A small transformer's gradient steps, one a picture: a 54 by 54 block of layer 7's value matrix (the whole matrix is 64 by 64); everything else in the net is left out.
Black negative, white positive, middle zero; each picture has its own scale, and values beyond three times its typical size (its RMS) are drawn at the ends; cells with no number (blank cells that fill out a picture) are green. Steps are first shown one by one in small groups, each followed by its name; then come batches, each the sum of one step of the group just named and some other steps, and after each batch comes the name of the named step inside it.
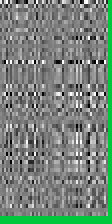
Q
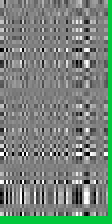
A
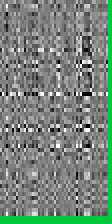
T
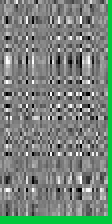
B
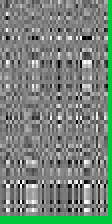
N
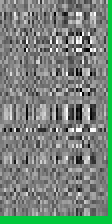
T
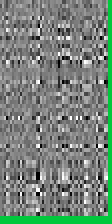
N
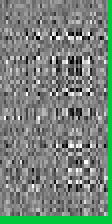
N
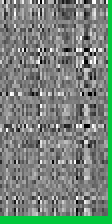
T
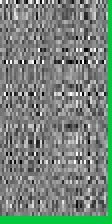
Q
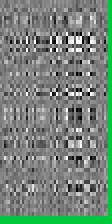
N
